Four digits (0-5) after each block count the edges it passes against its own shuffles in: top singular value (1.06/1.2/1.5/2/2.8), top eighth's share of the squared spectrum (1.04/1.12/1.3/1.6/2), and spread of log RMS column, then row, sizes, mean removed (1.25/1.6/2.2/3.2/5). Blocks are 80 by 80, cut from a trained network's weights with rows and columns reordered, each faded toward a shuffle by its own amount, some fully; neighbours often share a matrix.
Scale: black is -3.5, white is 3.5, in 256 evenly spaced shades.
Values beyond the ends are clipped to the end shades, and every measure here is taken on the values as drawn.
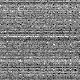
5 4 2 3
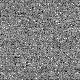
1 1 0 0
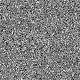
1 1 0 0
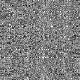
3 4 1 2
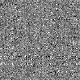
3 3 1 2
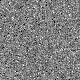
0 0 0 0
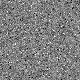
0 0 0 0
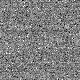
1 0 0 0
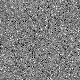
1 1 0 0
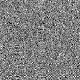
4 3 0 2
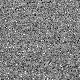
1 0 0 0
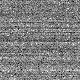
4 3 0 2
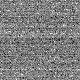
3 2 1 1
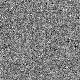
0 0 0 0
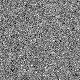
0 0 0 0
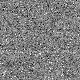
0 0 0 0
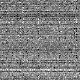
4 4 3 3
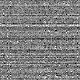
4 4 2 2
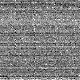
4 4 2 2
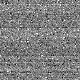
3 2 1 1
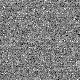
1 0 0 0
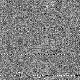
3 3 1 2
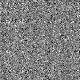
3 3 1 2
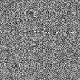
4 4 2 2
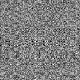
4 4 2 2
